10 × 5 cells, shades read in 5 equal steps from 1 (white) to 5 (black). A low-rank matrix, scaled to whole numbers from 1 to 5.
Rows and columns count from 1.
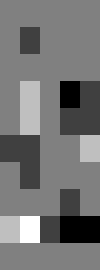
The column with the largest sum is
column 4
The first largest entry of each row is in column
1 2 1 4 4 1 2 4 4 1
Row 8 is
3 3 3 4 3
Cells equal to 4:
9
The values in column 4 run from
3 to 5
